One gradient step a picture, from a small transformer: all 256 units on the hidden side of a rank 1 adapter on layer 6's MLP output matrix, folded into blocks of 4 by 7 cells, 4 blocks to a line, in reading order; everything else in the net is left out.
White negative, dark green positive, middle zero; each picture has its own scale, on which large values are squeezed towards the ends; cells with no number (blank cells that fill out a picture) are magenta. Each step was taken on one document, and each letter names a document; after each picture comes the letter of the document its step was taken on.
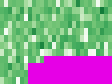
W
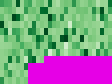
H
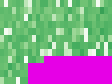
W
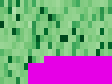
H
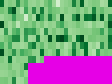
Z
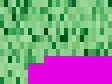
H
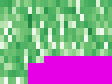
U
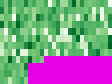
Z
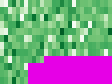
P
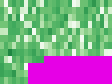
U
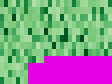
H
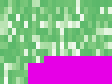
U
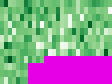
U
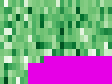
U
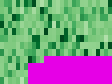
H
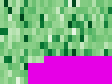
U
